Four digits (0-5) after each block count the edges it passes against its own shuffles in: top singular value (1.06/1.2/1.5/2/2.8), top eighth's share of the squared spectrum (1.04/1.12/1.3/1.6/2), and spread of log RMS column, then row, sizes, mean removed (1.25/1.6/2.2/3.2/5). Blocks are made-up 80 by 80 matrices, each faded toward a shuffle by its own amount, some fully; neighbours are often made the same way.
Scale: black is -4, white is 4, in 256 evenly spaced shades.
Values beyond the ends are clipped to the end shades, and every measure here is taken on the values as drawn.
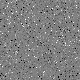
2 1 0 0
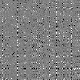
4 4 3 2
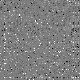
3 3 1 1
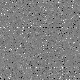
3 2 0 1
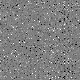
3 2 1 0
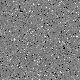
0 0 0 0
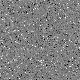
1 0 0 0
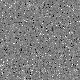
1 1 0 0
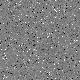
0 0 0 0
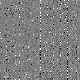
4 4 2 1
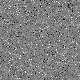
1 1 0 0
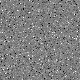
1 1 0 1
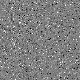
2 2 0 1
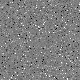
0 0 0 0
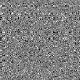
4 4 2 3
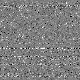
2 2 0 3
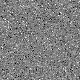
0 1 0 0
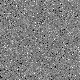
0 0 0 0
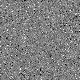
1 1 1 0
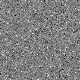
1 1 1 0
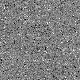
2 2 1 0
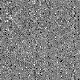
3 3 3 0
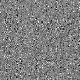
3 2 2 0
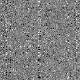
3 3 3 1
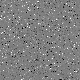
0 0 0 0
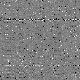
4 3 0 2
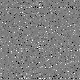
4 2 1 1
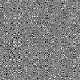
4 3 2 2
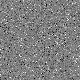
2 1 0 0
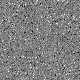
2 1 0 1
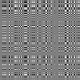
5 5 5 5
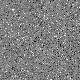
1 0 0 0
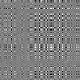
5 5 4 4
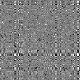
5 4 3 3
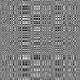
5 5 4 4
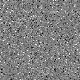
3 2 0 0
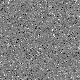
0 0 0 0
